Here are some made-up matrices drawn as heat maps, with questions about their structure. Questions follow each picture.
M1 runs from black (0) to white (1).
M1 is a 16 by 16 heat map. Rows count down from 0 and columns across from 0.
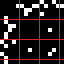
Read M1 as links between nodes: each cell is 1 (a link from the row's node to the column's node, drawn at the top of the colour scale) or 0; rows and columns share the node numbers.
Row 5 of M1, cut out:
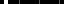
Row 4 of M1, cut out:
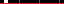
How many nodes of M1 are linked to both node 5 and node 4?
1
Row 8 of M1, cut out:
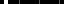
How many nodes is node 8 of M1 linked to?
1
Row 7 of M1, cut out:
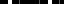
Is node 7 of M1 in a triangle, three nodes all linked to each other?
no
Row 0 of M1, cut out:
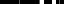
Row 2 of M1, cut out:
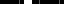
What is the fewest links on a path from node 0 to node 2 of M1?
4
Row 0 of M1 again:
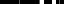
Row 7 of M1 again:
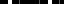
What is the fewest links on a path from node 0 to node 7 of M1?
3
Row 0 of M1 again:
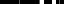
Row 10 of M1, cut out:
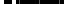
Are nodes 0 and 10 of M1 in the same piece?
yes
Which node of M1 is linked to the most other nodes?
node 1
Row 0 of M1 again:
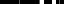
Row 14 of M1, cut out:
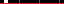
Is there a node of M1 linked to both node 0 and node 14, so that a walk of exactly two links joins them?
no
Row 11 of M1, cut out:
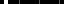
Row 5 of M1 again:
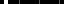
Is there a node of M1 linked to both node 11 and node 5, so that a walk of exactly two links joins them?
yes
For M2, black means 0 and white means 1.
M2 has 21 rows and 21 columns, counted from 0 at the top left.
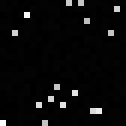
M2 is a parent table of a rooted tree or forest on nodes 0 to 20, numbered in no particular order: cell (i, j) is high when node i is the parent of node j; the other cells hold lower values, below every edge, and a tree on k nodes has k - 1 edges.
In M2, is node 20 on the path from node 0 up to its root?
yes
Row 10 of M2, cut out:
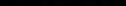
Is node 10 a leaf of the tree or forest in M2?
yes
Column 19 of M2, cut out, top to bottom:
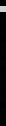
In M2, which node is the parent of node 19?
1
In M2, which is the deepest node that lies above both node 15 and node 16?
18
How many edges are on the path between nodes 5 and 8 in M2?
3
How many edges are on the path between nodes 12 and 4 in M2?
5
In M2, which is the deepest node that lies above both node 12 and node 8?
18
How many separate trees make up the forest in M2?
5
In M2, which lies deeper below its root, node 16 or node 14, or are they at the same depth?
node 16
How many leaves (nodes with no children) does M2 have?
10
